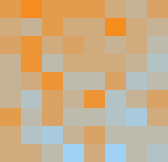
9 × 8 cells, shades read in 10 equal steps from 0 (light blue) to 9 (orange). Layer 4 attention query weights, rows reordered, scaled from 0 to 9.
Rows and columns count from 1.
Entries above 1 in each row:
8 8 8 8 8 8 7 7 6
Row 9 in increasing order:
0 0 2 3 3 5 5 5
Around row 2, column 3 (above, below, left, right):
7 5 4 5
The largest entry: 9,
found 2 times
